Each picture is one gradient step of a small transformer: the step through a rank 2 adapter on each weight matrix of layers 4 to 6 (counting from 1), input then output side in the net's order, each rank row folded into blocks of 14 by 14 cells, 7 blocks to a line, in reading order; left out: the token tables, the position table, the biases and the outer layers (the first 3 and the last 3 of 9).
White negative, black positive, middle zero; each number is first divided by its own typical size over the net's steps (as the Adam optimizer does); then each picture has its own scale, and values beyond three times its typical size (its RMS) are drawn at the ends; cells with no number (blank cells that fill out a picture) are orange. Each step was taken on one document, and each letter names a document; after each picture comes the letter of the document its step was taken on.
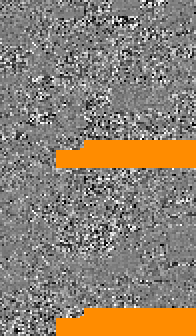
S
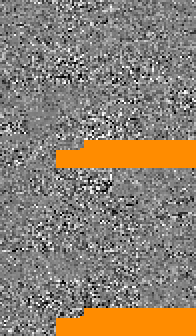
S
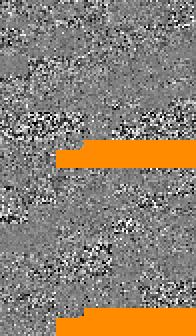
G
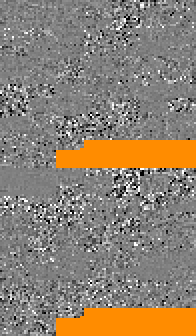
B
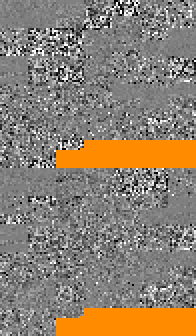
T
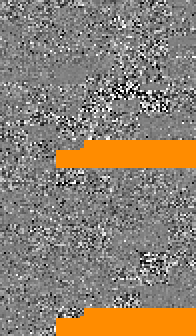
S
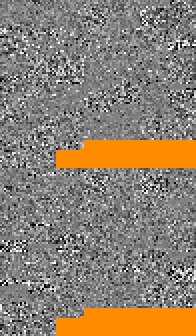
G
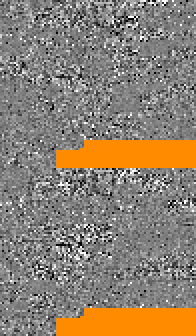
S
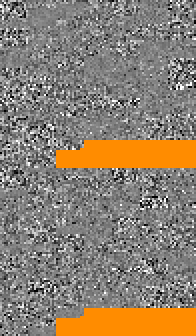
G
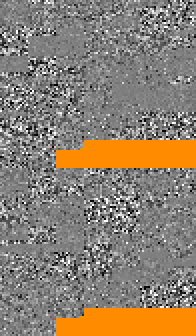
G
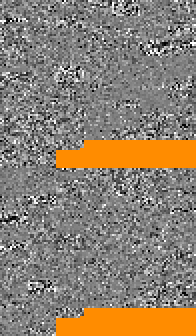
G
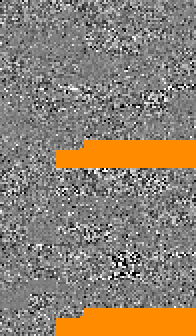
S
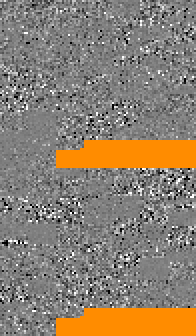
B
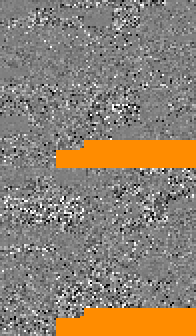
B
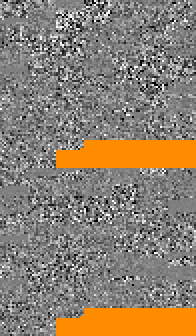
T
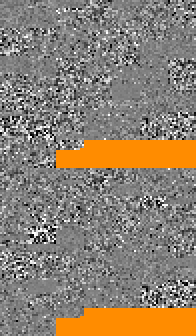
G
